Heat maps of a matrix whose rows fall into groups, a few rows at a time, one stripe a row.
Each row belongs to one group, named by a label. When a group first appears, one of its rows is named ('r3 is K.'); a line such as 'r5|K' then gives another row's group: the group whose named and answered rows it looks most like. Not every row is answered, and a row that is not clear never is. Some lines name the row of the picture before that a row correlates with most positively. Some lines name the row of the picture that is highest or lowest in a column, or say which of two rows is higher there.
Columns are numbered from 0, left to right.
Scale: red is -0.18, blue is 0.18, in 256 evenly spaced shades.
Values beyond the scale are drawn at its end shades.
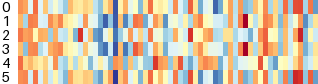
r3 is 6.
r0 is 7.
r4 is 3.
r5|7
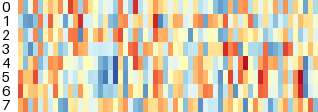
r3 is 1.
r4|6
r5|6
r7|7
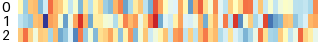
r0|6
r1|1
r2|3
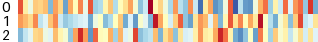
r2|1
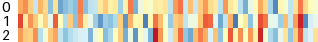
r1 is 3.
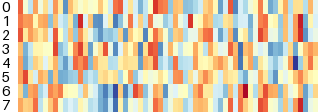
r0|3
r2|3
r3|1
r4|1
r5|3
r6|6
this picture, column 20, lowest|0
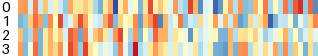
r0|7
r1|1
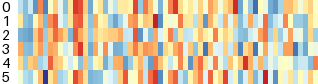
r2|1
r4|6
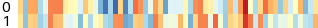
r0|6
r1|6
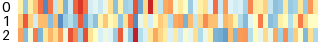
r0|1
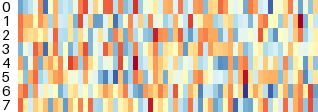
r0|1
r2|3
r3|1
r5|6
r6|7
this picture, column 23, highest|6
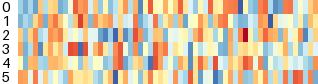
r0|1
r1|1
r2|6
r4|6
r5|7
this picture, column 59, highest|5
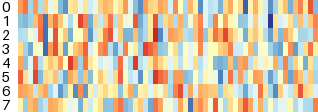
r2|1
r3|1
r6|3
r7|6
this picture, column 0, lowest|5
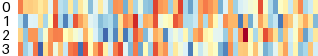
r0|3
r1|1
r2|6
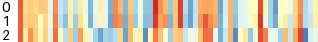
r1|3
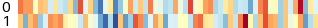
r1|6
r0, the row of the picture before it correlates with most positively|2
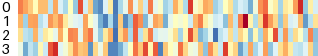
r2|7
